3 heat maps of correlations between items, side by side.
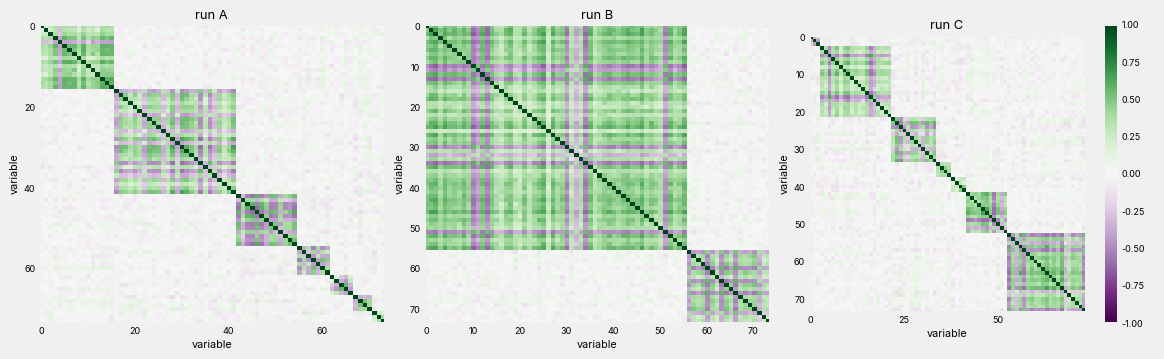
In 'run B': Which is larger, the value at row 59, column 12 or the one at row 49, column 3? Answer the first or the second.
the second
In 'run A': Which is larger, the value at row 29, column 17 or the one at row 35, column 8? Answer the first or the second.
the second
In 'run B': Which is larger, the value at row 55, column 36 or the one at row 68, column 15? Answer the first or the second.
the first
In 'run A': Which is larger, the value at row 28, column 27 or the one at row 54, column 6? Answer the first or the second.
the first
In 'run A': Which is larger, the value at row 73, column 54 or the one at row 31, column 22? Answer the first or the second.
the first
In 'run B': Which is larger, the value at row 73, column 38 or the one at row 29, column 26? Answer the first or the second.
the second
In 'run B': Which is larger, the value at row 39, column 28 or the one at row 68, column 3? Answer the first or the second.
the first
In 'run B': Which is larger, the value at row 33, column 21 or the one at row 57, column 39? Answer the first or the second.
the first
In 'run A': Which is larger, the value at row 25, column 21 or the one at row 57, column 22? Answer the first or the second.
the first
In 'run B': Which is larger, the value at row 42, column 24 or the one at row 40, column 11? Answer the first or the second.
the first
